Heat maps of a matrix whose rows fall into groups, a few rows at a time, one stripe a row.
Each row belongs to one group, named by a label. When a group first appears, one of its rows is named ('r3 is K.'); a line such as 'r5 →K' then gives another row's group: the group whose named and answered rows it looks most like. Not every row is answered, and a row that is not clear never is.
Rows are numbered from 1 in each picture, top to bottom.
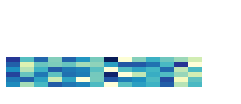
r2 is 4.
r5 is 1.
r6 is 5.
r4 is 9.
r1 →9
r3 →5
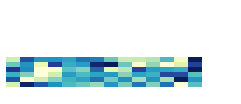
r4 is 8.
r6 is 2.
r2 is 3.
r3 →8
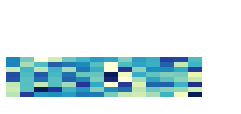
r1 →8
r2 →5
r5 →9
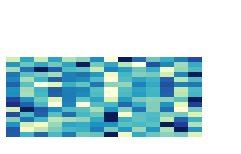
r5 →5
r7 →5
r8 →5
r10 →1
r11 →2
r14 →8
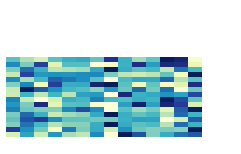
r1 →8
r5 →5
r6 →3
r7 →2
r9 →8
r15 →1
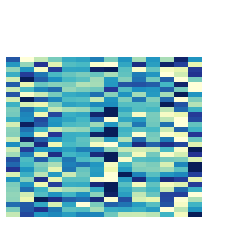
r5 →2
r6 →4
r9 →2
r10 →8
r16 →3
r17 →2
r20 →3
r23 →1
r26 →3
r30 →1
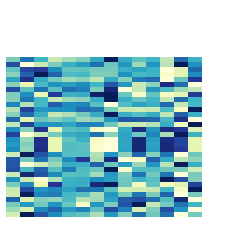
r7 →9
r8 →3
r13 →4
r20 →2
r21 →9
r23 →9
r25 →8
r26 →3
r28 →2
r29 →4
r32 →2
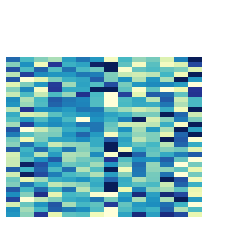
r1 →1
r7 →3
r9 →5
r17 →8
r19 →9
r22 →2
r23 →9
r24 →2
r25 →8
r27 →9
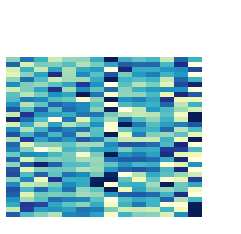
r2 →4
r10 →5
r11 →9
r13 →1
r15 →5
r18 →4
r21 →4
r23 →4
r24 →9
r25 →3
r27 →9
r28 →4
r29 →5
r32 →1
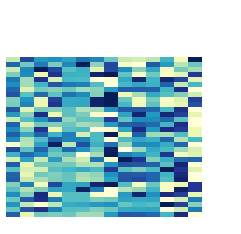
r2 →9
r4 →3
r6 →5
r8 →9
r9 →3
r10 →3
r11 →4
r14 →4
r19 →9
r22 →4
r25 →4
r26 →3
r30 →8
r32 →4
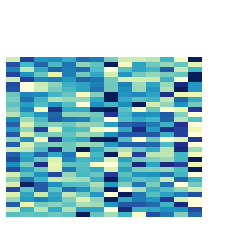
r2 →9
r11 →3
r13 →5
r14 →4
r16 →4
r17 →3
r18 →4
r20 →9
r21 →1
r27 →9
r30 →4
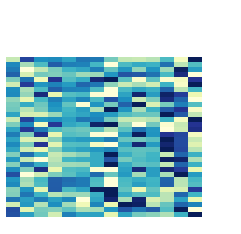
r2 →5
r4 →4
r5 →3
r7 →5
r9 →8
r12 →8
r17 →8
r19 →8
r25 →5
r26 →5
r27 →3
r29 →9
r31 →4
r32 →1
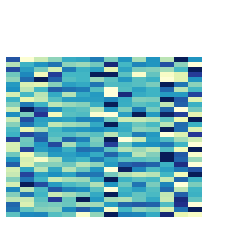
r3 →1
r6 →8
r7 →5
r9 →8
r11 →2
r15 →8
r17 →9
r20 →8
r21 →8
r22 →4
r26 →2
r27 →5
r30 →4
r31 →1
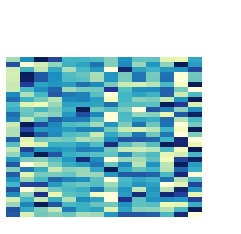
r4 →2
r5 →2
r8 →5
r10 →8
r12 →1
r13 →5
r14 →2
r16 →2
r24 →4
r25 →5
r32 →4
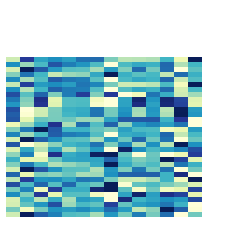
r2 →5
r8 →9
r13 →4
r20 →3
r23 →2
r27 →3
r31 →8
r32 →2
